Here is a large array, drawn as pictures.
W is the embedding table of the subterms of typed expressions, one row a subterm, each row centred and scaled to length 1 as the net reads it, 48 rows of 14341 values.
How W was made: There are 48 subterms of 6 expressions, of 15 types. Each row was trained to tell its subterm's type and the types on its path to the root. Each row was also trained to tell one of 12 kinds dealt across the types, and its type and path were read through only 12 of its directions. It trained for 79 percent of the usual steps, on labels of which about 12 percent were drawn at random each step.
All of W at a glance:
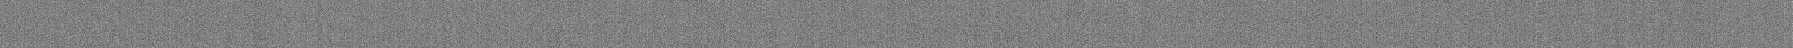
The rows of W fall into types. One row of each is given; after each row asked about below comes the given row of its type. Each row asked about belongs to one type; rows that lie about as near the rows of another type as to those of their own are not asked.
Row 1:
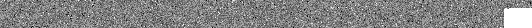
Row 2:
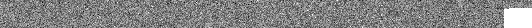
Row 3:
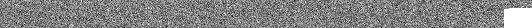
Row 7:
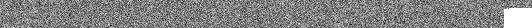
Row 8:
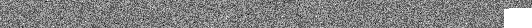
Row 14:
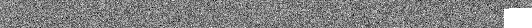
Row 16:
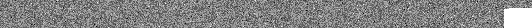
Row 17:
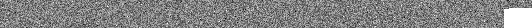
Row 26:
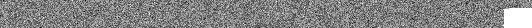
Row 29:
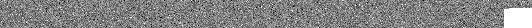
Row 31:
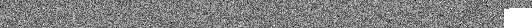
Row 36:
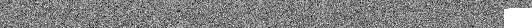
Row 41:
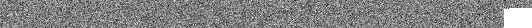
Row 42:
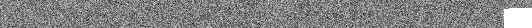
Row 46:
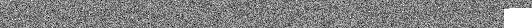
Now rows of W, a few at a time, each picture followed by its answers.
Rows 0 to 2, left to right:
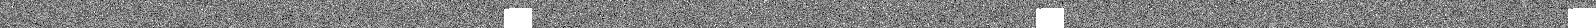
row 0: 46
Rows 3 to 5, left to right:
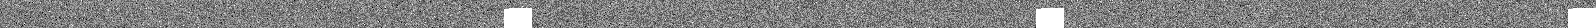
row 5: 16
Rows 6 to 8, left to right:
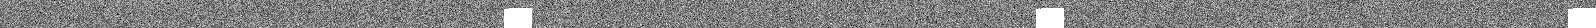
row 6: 3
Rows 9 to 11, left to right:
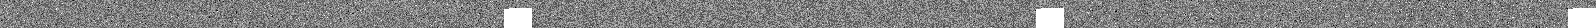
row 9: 31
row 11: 2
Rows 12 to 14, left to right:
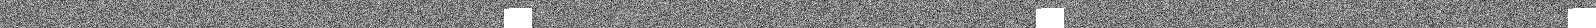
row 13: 36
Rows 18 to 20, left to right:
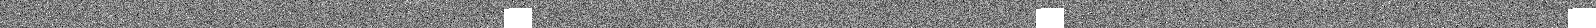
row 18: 36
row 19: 29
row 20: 36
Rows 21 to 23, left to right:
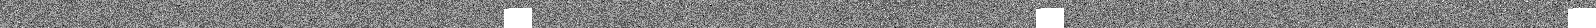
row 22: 29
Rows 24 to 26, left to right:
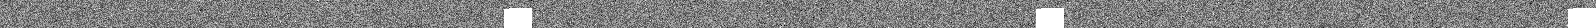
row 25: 16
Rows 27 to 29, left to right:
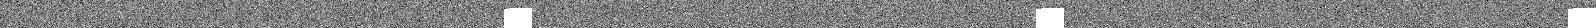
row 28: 7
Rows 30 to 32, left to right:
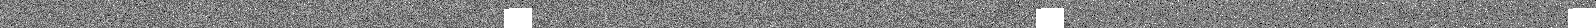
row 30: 31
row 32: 3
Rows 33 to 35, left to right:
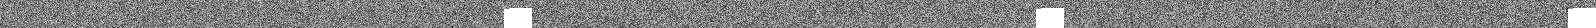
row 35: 26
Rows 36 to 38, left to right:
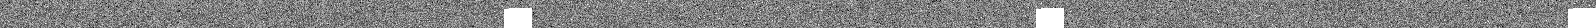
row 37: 41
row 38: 16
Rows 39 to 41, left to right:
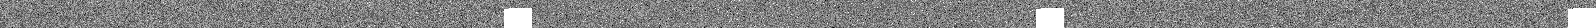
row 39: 3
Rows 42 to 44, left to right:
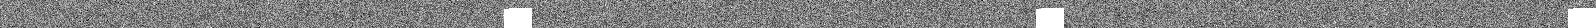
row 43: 29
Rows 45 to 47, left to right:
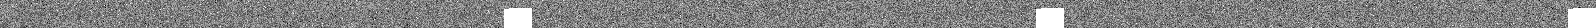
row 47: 41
